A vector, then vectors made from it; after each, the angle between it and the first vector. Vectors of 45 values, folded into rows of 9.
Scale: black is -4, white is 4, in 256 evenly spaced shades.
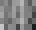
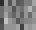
partly opposed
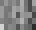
nearly parallel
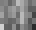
nearly parallel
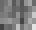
nearly opposite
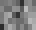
partly opposed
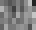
partly opposed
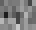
orthogonal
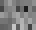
orthogonal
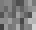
nearly opposite
